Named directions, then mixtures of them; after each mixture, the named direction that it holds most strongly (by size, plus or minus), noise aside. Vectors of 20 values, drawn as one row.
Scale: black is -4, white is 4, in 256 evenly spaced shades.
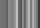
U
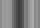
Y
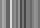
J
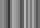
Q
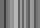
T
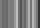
U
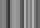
Q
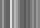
J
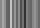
J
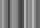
Q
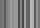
T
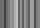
T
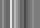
J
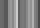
U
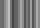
Q
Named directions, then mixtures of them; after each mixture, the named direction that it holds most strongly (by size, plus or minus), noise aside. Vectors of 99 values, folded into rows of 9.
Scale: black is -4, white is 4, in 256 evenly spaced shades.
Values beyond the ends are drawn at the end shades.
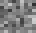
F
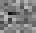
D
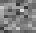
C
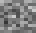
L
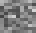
L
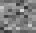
C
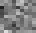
C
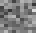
F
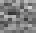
D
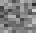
F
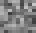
F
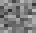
F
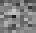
L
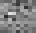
D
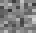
F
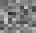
D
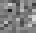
F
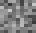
F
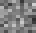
F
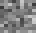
F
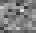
C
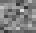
C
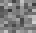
F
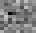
D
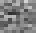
D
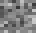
F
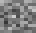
L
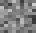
F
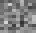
L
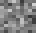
F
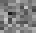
D
